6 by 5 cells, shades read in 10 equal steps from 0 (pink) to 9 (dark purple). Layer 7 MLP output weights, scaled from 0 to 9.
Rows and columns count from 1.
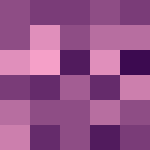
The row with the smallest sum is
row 2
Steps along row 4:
up down up down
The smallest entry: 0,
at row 3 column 2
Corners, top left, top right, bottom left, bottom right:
5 6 2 6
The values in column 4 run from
1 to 8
